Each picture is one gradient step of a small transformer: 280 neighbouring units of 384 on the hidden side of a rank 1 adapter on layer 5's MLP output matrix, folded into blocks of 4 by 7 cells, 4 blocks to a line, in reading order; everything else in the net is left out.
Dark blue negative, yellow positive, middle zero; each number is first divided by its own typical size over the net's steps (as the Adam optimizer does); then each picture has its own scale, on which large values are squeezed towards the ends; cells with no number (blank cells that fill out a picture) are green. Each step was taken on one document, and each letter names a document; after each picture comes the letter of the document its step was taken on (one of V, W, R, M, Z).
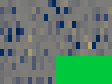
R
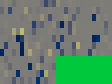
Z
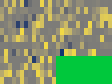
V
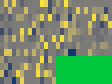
V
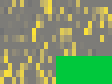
V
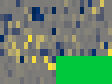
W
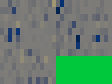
R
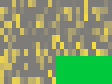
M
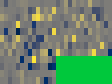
W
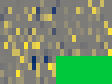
W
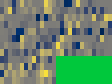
V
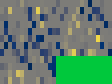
W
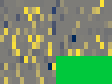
W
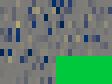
R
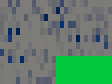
R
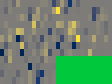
Z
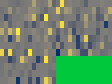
R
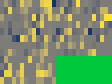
V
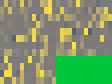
V
